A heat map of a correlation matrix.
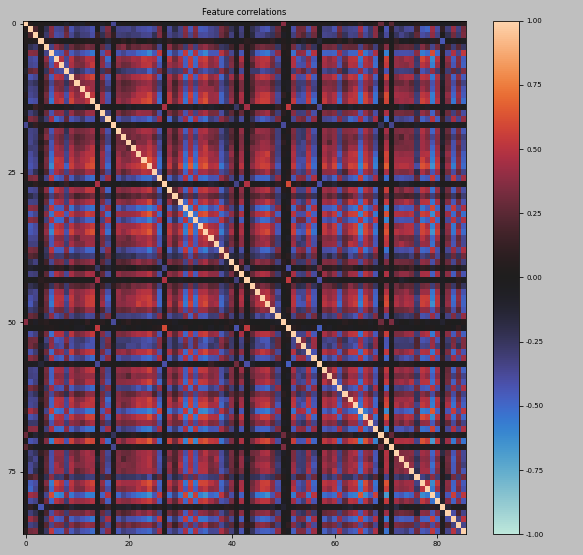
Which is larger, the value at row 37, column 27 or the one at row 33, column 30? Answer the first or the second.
the first
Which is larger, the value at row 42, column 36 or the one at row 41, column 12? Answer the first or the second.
the first
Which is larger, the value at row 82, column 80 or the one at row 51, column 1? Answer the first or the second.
the first
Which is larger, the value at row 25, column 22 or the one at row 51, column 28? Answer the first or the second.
the first
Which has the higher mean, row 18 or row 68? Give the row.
18
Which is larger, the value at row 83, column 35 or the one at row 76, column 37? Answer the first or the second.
the second
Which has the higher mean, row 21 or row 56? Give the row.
21
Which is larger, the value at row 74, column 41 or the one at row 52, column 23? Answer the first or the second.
the second
